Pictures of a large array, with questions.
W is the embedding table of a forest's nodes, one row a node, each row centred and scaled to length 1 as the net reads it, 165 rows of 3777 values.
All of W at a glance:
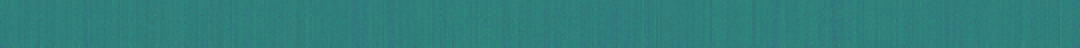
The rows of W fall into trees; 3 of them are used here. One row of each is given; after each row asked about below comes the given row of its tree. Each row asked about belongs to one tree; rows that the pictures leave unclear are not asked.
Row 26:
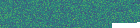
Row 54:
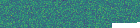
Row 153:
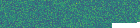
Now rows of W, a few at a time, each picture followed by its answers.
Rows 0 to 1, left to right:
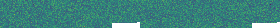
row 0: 153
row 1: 54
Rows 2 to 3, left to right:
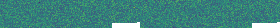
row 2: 26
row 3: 26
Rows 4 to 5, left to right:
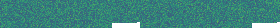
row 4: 54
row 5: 54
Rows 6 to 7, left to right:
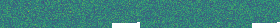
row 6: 26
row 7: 54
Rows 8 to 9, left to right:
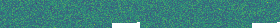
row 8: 153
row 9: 54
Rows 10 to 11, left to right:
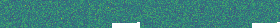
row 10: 54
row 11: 26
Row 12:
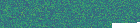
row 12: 26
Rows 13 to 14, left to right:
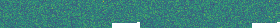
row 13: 26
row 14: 26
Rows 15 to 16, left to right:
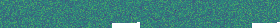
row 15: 54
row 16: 54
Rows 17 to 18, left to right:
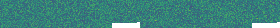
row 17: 54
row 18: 153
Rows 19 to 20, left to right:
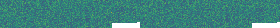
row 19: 26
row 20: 26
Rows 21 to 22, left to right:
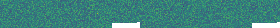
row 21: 54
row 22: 153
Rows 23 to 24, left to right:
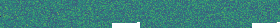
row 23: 26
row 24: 153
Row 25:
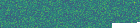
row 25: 54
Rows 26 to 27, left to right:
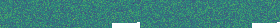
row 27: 54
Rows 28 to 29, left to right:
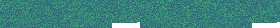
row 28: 153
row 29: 153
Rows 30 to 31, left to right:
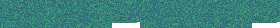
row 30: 54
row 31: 54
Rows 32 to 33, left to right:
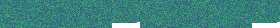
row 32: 26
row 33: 153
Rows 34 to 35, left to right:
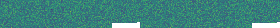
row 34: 26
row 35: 54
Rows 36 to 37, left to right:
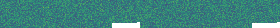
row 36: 153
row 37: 26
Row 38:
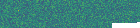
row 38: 26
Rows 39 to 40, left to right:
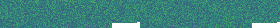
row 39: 26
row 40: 153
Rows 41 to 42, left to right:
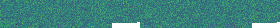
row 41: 54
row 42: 26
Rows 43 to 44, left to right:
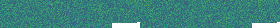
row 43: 54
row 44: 153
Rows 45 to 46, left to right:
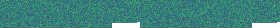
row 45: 54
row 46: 54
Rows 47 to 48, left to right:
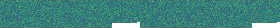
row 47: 54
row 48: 26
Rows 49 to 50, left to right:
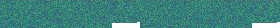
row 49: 153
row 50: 153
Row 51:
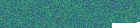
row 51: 153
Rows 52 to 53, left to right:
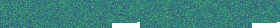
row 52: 153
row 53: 153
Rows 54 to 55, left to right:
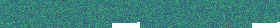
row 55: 26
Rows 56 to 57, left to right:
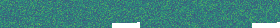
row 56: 54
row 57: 153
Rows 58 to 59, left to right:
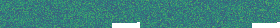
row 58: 153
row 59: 54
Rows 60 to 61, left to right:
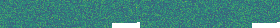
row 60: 26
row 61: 54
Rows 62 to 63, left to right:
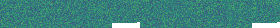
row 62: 54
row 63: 54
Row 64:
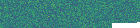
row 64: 26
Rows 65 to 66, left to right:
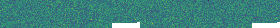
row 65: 54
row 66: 54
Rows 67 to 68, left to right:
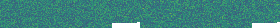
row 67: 54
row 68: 26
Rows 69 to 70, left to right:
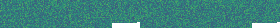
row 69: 153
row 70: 26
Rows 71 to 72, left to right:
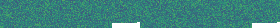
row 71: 26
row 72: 26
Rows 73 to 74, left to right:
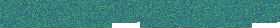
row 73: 26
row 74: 26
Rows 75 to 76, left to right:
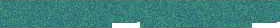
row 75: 153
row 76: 26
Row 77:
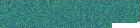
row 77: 26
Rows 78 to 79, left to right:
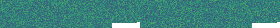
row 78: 153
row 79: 54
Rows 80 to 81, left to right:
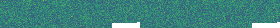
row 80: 153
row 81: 26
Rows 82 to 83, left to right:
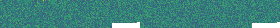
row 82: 153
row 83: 26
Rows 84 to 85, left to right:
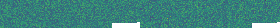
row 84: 26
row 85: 54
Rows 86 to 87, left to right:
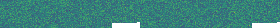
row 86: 153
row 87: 54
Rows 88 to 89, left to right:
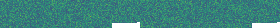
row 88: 153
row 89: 54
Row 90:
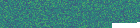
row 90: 26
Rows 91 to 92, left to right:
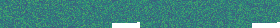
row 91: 26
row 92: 54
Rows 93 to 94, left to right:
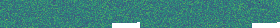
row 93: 54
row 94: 54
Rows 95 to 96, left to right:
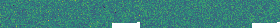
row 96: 153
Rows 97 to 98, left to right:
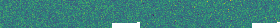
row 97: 26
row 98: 153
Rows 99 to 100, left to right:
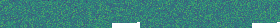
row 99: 54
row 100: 153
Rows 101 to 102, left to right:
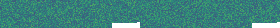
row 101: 54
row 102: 153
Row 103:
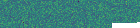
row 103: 54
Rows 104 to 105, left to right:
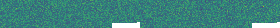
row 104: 153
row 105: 26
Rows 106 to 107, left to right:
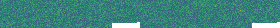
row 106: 54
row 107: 153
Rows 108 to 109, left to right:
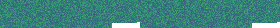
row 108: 26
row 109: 26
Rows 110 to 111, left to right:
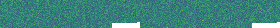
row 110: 26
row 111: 153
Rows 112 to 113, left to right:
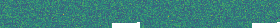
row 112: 26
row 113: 26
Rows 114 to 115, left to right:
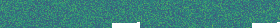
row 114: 153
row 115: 153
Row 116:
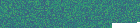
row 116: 26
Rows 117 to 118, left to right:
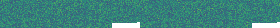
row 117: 54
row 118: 54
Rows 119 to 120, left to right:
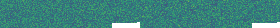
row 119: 54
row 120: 26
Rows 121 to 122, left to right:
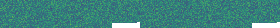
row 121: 153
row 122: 153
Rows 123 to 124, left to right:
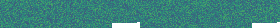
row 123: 54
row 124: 153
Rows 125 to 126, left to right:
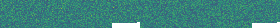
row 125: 153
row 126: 26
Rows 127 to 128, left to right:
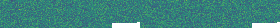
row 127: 54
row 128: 26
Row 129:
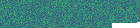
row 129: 153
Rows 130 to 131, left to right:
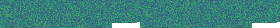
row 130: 26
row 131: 26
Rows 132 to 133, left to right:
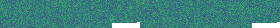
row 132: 153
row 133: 54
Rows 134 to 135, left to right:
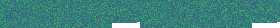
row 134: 54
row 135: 153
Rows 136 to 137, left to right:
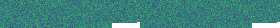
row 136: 26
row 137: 26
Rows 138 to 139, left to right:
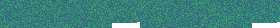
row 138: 54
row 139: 153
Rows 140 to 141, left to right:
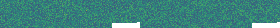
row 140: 153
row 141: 153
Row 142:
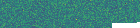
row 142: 153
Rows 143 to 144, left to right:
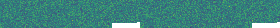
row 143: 26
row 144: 26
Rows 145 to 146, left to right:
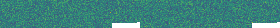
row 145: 153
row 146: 54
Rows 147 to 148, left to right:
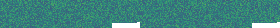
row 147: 153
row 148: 153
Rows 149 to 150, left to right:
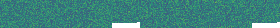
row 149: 54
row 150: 26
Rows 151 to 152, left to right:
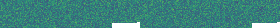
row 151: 153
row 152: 26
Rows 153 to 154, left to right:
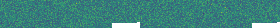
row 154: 153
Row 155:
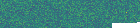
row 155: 153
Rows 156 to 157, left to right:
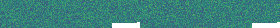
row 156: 153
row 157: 26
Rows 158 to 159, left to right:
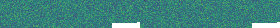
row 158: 153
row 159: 26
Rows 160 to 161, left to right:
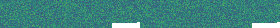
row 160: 153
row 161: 26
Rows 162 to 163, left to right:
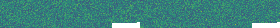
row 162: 153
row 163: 26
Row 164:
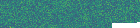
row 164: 153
